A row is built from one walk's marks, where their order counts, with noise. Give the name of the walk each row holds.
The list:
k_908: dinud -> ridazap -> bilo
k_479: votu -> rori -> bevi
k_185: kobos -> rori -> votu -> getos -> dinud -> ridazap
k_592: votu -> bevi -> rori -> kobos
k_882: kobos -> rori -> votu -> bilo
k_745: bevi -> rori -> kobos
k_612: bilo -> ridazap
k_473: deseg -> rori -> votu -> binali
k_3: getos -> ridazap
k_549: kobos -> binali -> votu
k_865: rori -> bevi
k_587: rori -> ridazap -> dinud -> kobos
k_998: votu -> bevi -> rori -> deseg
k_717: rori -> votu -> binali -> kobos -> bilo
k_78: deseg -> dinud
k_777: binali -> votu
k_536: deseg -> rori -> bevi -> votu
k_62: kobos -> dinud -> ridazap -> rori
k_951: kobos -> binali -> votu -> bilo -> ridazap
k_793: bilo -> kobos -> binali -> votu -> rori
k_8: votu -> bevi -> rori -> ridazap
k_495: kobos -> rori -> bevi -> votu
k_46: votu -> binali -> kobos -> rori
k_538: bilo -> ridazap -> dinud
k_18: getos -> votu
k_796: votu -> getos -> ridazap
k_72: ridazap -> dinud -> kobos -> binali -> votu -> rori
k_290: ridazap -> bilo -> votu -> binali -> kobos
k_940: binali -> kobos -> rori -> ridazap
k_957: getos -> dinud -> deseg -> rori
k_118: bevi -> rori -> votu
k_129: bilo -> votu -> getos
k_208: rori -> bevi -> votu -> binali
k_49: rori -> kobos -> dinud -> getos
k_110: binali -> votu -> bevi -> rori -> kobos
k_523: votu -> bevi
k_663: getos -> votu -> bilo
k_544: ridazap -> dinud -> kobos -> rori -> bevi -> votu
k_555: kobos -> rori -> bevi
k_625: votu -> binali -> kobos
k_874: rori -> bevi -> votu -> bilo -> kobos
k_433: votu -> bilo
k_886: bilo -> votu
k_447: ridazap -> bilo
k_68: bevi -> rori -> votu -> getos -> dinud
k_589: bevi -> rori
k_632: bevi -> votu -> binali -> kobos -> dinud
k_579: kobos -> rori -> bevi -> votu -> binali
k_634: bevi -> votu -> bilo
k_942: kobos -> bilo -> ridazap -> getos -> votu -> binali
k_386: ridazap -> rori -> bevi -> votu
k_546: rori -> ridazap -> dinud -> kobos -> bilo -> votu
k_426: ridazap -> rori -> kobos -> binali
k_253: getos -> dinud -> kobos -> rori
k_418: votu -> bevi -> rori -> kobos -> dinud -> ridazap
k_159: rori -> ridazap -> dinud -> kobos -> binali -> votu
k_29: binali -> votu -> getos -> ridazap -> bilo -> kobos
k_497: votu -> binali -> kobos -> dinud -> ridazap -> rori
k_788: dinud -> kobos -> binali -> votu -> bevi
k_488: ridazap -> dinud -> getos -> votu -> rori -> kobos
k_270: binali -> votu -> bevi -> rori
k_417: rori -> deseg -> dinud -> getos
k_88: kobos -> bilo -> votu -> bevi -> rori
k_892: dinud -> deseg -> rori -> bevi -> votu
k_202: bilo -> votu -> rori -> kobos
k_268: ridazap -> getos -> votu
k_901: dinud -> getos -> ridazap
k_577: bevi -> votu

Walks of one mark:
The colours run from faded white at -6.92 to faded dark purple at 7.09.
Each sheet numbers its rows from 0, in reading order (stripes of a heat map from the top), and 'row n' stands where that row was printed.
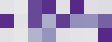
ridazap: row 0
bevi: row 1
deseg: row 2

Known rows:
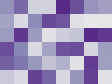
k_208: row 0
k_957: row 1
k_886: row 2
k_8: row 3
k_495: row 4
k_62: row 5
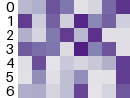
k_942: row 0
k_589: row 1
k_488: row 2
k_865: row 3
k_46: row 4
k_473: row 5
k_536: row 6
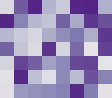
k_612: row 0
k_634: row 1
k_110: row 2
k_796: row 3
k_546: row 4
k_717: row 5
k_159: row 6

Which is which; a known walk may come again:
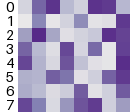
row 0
k_612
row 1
k_473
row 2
k_886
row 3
k_796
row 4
k_18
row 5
k_942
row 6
k_536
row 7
k_8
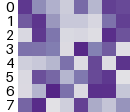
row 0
k_634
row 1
k_129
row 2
k_793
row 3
k_865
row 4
k_29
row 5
k_546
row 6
k_447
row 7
k_479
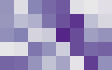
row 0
k_957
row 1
k_386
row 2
k_208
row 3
k_940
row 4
k_495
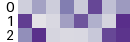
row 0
k_497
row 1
k_577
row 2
k_433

